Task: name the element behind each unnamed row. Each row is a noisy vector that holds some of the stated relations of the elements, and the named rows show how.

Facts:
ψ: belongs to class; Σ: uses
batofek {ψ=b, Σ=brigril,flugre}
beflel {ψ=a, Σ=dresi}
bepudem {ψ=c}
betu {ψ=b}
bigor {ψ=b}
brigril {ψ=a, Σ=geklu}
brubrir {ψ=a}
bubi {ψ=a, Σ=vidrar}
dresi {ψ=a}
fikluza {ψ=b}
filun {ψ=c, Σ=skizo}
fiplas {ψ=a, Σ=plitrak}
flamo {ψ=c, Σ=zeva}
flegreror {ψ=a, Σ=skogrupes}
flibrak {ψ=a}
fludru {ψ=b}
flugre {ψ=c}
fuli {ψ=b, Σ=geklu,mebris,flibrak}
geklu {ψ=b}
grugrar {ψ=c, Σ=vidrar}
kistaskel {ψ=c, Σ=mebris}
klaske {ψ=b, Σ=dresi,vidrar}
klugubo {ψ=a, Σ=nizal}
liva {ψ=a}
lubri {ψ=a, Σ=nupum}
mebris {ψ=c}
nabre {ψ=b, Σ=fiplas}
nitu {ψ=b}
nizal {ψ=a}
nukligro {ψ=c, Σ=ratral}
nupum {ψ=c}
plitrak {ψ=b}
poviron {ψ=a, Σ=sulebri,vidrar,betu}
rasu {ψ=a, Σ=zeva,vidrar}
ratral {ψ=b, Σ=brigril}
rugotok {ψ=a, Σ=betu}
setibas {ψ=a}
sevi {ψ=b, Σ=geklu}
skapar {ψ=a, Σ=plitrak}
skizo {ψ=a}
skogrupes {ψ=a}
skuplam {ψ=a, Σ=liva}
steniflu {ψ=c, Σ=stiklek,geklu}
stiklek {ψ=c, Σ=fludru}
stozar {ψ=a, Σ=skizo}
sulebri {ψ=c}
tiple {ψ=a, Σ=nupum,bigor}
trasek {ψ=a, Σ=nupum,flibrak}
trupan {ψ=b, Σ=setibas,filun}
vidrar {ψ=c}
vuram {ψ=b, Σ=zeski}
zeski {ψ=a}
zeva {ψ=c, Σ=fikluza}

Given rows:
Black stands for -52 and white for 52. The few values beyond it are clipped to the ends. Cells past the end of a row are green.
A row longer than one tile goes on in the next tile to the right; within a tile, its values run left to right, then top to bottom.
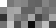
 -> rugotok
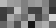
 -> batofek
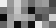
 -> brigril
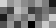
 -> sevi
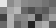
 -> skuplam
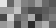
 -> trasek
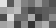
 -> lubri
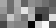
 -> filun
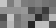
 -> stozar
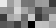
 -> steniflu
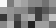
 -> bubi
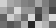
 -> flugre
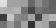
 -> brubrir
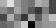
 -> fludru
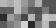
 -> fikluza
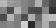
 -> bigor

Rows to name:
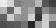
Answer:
mebris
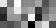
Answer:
zeva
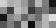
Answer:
geklu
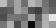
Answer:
klaske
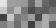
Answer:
flibrak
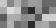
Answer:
dresi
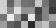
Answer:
nupum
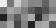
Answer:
rasu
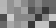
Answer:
skizo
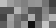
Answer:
vuram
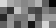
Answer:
fuli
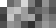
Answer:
fiplas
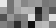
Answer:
grugrar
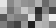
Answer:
vidrar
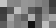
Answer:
nabre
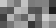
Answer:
plitrak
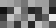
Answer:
ratral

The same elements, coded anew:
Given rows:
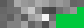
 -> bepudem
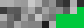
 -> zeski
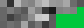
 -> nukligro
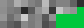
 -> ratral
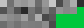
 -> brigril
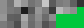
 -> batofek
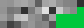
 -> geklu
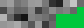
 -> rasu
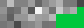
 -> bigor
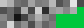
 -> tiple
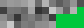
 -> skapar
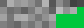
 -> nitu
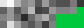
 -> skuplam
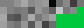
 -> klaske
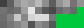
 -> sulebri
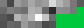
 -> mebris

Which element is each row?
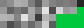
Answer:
fludru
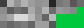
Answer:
betu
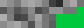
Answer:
bubi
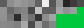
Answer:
trupan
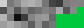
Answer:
beflel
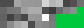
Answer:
filun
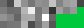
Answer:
stiklek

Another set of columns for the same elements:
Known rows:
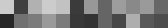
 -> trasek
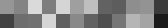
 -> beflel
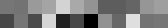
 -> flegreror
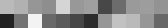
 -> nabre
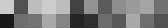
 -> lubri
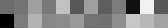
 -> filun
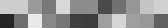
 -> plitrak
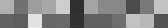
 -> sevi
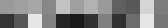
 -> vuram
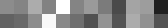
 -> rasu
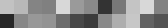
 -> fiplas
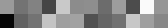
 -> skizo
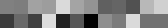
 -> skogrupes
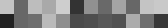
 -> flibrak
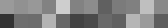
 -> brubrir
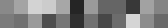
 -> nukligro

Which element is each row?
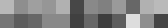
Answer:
brigril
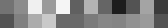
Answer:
grugrar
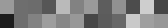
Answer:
stozar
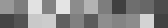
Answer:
klaske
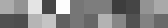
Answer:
betu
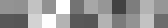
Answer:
fikluza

